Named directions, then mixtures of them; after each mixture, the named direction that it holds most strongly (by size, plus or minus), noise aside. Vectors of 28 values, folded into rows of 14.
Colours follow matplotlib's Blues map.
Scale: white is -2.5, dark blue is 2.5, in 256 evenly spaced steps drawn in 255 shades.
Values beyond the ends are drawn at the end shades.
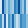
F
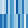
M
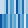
M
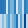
M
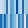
M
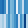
M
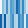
M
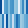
F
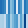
M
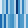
M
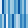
F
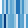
M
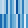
M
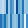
M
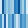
F
